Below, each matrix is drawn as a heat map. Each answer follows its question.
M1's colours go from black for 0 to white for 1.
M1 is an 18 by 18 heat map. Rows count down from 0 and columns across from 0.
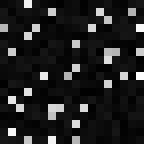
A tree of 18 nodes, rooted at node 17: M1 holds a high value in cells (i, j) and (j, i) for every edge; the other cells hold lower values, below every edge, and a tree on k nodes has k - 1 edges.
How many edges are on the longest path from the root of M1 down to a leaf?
3
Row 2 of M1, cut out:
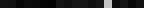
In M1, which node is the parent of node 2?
13
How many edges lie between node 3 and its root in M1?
1
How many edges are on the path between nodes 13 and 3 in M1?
3
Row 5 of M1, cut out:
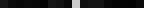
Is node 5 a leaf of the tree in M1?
yes
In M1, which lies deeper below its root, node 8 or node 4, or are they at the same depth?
the same depth
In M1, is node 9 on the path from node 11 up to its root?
no
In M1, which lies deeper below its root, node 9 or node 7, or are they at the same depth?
node 7
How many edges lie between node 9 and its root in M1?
1
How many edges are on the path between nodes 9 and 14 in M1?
3
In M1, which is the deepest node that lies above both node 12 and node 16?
1
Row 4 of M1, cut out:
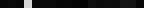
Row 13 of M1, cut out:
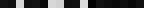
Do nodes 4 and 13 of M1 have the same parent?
no
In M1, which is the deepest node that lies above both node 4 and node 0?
3
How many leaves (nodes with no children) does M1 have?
12
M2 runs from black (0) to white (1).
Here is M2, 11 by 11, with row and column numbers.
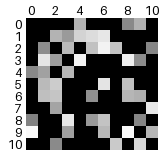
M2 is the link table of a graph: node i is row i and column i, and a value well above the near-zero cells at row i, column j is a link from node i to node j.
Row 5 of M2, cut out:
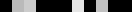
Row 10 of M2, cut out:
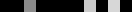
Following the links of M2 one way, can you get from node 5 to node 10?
yes
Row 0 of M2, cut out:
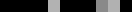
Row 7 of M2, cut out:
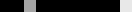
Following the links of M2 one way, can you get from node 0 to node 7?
yes
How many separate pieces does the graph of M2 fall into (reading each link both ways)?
1
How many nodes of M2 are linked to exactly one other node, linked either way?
0
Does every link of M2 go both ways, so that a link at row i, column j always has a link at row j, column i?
yes
